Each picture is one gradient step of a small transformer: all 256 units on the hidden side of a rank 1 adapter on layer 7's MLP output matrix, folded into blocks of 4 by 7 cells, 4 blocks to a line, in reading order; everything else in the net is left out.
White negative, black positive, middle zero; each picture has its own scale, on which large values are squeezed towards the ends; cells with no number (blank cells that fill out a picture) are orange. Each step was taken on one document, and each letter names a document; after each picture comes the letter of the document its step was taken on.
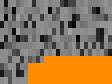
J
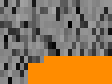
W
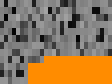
J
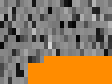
J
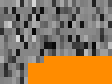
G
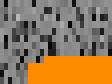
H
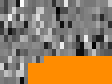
G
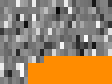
G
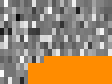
H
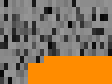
H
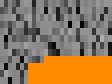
W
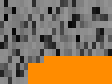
J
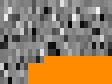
H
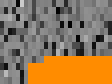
G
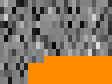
W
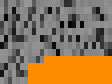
J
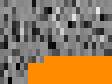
H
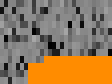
W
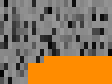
H
